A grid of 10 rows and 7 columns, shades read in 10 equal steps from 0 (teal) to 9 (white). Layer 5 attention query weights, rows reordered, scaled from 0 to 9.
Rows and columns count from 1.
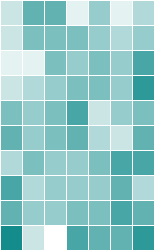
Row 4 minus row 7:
1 2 0 -1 0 3 -1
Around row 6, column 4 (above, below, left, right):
2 5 4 6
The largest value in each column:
8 8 9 8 7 8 6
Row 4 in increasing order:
1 4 4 5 5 6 7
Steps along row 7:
down up same down down same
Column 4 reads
8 4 5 4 2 3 5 5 4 2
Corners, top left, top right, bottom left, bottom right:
7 6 0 1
